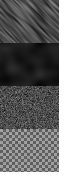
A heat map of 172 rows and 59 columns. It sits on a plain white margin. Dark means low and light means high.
The table splits into 4 rows of 1 panel. Panel 1,1: low, slanting down to the right. Panel 2,1: very low, smooth, faint in contrast. Panel 3,1: low, fine-grained. Panel 4,1: middling, checkered, strong in contrast.
